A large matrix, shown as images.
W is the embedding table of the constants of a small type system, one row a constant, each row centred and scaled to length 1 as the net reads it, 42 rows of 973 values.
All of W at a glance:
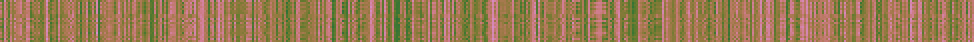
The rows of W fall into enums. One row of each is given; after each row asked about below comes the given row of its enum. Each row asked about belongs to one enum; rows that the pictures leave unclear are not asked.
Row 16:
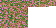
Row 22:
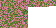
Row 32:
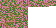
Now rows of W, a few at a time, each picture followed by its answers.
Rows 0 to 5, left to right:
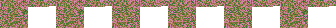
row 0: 22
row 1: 22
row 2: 32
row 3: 32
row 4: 32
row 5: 22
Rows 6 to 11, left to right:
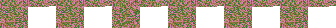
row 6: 32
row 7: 32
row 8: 22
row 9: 32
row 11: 32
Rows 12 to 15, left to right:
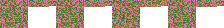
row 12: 32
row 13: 32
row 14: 16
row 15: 32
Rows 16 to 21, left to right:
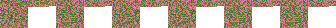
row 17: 32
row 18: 22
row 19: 22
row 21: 32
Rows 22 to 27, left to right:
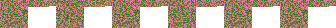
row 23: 16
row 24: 22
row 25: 32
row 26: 22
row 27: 22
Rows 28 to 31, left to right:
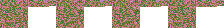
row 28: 32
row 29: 22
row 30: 22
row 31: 32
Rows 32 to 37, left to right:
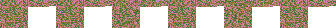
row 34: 22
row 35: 32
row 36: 16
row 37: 32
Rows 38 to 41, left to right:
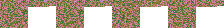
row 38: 22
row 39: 22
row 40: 16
